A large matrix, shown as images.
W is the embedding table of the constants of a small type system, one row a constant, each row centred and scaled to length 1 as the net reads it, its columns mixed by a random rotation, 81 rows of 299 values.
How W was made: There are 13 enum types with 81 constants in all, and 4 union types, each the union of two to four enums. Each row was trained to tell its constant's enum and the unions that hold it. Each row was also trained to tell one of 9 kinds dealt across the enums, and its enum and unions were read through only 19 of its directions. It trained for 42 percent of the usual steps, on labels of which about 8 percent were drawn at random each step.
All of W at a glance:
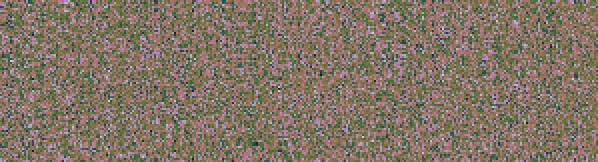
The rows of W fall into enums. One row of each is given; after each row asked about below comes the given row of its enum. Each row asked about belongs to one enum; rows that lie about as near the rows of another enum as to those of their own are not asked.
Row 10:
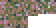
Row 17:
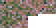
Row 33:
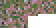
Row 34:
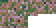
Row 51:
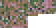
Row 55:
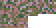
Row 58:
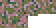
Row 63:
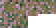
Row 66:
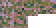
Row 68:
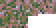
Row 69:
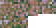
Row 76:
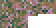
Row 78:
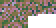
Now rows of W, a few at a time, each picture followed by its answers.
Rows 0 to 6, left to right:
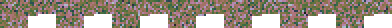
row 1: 17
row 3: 55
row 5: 17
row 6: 58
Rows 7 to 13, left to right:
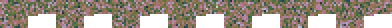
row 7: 10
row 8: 76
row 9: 76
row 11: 63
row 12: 78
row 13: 10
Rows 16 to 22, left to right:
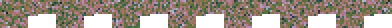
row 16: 51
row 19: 34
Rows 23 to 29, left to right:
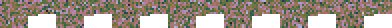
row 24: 55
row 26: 76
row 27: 78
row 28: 78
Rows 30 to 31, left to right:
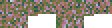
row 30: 78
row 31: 58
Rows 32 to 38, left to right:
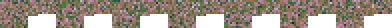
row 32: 69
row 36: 68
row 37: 55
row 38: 55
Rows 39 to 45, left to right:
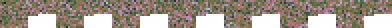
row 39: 17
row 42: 63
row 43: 76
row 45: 76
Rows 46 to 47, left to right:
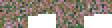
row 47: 68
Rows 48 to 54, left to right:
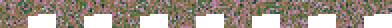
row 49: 68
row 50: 66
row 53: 55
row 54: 63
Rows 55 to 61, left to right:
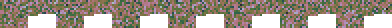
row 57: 69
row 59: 33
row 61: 66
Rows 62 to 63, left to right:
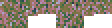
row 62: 68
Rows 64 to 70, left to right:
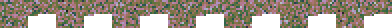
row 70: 51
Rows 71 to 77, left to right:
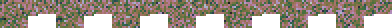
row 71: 58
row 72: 58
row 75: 17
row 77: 34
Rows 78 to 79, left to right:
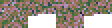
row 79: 17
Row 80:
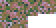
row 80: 63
